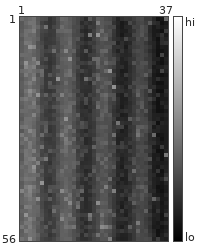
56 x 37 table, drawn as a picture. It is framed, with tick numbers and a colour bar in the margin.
The histogram is bell-shaped. Overall the values sit about 30% of the way up the scale. No single row or column stands out from its neighbours. Upright stripes repeat 4 times across the table. There is an overall slope up to the left.
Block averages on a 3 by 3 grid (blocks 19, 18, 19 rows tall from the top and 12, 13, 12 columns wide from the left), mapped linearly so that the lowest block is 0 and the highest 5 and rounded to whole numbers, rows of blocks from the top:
5 3 0 | 5 3 0 | 5 3 0
